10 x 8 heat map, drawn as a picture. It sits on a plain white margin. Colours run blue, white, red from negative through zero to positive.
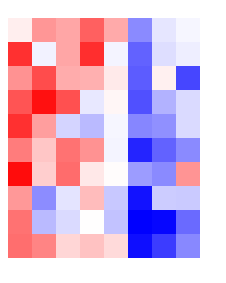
The middle left is the ninth with the highest average. The left part is higher, up to a seam about 60% of the way across. The bottom right is the ninth with the lowest average.
